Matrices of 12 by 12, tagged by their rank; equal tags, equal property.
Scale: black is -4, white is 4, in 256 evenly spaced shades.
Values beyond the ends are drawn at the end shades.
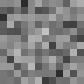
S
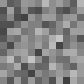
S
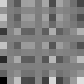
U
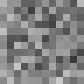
S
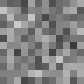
S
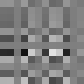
U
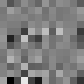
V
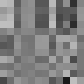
V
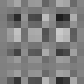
U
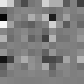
V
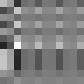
U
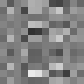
V
